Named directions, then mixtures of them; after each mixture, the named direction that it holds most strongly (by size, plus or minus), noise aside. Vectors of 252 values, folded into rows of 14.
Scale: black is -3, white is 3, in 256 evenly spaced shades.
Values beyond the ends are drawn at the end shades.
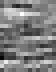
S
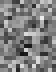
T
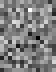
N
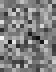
N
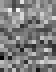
N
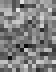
T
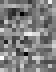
S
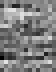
S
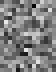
T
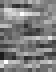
S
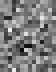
T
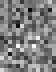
N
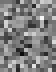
T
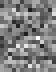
N
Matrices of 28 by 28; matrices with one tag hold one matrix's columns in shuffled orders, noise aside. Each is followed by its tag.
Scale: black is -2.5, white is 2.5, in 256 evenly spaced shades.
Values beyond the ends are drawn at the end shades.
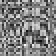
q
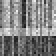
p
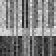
p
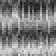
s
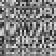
q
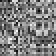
q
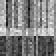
p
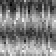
s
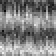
s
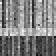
p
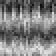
s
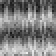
s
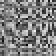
q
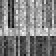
p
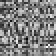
q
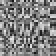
q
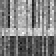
p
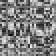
q
